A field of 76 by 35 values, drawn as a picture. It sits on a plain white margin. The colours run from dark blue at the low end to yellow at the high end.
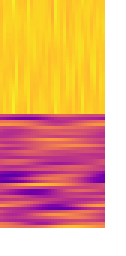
The table splits into 2 rows of 1 panel. Panel 1,1: very high, streaked downward, faint in contrast. Panel 2,1: middling, streaked across, strong in contrast.
